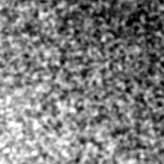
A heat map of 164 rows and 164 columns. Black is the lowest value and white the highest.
There are no lone odd cells. The ninth with the highest average is the bottom left. No regular stripes run through it. On average the colour sits 50% of the way up the scale. Neither half mirrors the other. There is an overall slope up to the bottom left.
